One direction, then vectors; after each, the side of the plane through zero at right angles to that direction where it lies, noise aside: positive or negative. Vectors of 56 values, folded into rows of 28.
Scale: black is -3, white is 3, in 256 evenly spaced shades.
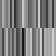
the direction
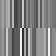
positive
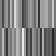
negative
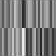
negative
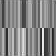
negative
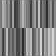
positive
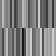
positive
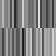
positive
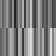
positive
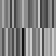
positive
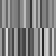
positive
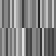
negative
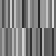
negative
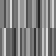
negative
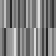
positive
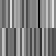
negative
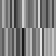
positive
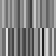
positive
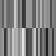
negative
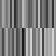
positive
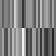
negative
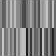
negative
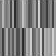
positive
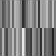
negative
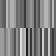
negative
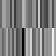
positive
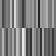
negative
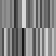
positive
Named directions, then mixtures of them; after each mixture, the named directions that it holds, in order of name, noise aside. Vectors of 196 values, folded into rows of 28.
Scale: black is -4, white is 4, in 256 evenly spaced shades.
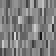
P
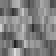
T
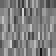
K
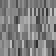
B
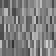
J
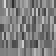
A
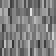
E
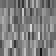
K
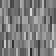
E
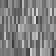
B, J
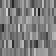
A, B, E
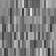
E, K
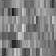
J, T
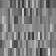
K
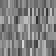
B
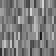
E, P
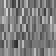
A, K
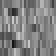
E, J, T
